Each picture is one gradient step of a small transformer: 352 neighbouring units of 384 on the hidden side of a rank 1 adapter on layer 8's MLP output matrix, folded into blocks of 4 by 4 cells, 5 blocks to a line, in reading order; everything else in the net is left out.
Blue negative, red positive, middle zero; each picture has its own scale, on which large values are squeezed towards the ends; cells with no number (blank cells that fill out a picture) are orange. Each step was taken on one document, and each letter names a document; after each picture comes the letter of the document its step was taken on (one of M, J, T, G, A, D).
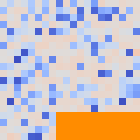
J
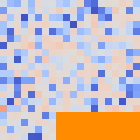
J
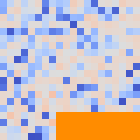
J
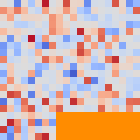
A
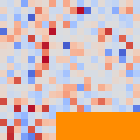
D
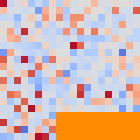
D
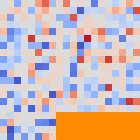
A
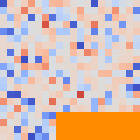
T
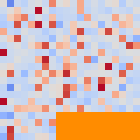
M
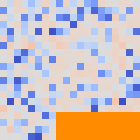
J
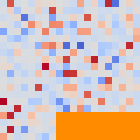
M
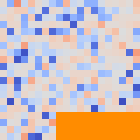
J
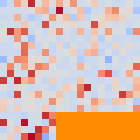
T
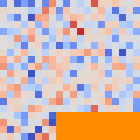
T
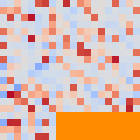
A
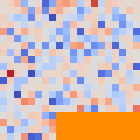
T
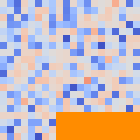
A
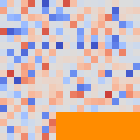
T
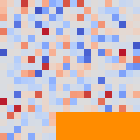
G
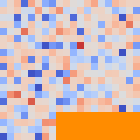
D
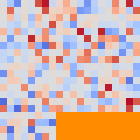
A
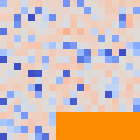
D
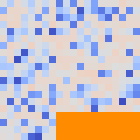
J
